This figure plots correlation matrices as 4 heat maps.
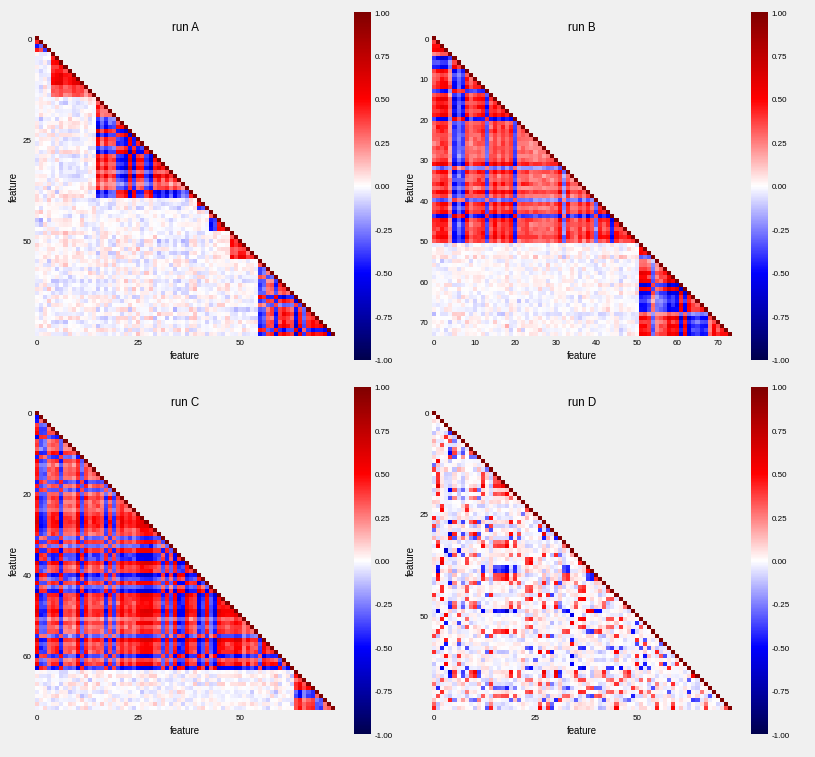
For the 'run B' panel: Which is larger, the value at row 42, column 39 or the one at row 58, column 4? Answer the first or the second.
the first
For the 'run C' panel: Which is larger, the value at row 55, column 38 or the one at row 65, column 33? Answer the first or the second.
the second
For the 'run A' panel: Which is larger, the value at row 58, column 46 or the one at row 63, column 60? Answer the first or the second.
the second
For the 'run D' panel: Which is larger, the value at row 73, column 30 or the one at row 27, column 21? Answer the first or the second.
the second
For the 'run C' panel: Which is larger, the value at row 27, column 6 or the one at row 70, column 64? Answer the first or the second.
the second
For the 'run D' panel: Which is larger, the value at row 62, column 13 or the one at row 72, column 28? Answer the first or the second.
the second
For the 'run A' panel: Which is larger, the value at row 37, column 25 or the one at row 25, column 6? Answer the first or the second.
the first
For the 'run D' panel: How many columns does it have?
74
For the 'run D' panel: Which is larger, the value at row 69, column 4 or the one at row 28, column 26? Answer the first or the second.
the second
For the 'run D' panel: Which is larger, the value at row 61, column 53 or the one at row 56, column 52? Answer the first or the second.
the first
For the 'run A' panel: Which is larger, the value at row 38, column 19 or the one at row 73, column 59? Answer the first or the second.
the first
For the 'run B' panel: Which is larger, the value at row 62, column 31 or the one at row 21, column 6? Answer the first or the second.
the first
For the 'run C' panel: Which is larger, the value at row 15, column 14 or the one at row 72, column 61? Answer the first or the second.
the first
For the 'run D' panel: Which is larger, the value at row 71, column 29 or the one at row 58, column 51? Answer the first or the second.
the first
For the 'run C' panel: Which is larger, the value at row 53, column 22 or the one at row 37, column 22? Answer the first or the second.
the second
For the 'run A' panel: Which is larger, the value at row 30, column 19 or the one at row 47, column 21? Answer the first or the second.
the first
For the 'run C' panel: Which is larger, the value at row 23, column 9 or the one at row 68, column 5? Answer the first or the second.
the first
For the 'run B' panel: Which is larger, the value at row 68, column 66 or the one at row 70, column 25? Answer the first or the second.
the second
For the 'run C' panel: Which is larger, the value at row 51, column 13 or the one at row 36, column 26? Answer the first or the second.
the first
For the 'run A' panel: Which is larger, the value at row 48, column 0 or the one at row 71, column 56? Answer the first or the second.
the first
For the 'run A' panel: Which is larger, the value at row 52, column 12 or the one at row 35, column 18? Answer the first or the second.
the second
